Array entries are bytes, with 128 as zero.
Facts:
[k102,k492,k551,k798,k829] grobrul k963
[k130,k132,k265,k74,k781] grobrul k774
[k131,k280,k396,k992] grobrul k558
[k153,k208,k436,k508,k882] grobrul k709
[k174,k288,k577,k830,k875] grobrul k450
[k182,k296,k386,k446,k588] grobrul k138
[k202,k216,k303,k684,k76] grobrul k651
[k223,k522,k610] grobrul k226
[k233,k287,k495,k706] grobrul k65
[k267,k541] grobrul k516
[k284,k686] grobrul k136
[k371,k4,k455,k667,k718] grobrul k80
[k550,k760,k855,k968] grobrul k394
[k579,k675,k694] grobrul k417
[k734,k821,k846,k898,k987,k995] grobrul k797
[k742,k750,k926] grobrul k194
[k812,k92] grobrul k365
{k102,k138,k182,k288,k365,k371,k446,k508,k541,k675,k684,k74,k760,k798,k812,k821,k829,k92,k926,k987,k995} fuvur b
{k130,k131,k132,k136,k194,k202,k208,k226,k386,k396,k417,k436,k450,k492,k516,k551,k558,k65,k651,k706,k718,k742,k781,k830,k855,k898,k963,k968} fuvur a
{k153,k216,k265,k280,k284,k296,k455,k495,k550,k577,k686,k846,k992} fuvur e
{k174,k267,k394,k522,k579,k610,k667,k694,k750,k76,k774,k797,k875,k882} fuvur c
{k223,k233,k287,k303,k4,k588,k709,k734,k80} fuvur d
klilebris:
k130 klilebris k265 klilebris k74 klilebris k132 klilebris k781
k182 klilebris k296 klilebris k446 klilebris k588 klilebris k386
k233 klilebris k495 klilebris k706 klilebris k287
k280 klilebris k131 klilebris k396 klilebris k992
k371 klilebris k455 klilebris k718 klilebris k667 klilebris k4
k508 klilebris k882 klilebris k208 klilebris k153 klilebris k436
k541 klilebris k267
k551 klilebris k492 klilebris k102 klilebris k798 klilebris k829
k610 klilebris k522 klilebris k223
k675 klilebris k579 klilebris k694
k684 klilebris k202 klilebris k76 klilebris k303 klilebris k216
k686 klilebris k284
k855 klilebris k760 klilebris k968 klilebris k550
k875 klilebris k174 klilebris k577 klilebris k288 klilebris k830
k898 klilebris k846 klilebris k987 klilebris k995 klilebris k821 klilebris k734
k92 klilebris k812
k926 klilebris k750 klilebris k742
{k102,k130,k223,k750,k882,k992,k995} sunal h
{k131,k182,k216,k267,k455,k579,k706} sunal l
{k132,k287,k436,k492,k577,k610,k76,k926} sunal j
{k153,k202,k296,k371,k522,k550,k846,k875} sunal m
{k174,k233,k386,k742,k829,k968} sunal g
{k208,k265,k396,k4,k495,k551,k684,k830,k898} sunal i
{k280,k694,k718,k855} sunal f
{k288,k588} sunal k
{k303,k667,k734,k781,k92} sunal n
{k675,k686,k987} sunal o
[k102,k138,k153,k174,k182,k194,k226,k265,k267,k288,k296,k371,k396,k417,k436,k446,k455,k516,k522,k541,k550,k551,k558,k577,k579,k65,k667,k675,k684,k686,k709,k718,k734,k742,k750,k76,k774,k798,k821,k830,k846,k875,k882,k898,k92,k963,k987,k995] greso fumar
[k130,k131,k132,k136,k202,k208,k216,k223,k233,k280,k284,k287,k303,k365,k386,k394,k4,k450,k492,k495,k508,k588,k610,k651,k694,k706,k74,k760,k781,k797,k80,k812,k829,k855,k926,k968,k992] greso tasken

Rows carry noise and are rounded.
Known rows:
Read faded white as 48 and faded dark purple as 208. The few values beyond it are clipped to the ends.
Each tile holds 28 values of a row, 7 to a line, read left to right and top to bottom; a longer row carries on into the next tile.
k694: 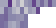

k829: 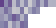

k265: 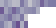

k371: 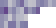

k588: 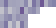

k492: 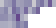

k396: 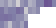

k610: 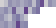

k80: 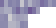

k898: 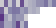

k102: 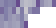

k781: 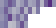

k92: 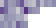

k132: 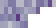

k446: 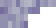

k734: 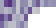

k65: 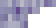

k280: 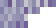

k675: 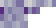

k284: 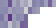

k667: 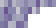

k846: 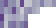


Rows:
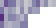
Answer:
k821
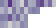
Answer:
k287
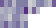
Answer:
k233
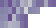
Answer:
k992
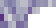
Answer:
k797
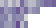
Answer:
k551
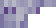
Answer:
k522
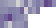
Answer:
k830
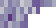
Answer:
k267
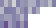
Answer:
k174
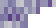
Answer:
k436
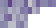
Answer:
k303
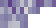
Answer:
k223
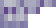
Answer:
k875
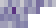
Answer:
k76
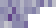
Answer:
k577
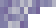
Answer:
k812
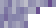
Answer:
k718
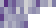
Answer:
k995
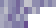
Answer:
k455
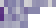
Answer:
k987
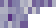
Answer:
k216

